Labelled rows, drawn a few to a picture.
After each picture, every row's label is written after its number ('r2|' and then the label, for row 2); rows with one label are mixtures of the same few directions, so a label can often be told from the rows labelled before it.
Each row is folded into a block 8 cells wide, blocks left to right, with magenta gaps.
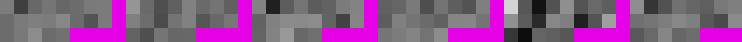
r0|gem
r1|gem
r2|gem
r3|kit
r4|gem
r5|gem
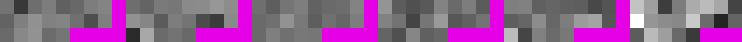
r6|gem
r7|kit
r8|gem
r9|gem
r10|kit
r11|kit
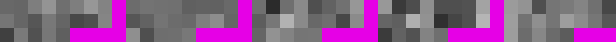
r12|kit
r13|kit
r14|gem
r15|gem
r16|kit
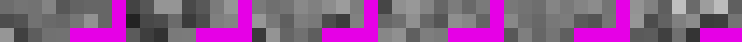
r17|kit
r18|kit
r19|kit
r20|gem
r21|kit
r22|kit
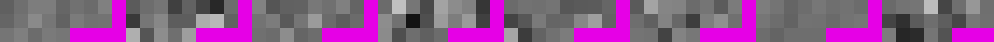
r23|gem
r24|kit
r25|gem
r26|gem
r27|kit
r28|gem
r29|gem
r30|kit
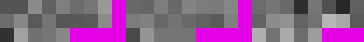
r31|kit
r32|kit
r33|kit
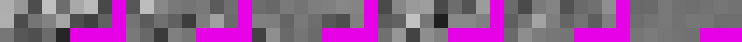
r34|kit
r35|gem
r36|kit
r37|gem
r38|gem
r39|gem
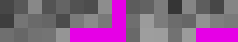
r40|kit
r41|kit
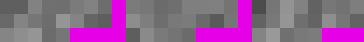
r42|gem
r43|kit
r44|gem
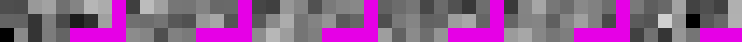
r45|kit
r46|gem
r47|gem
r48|kit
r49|gem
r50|gem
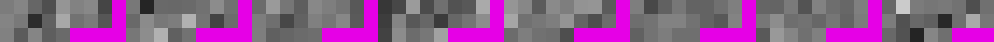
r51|gem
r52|gem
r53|gem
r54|kit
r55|kit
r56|gem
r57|kit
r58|gem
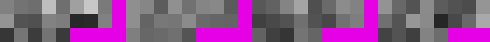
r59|kit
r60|kit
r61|kit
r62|gem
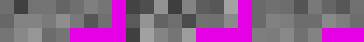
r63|gem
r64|kit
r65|kit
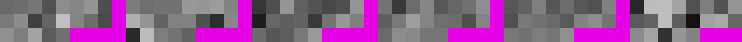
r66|gem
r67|kit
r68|kit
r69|gem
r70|kit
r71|gem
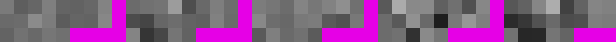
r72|gem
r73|kit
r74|kit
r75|gem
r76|kit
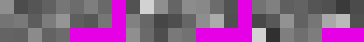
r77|gem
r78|gem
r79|kit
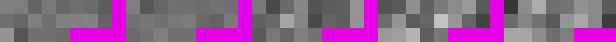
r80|kit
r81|gem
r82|gem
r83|gem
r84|gem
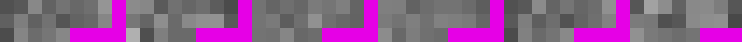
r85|kit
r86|kit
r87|gem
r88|kit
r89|kit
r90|gem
